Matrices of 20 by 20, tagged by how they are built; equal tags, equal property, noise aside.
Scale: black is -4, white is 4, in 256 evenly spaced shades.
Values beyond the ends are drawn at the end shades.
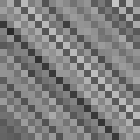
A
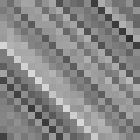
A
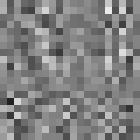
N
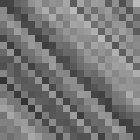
A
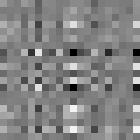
N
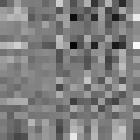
N
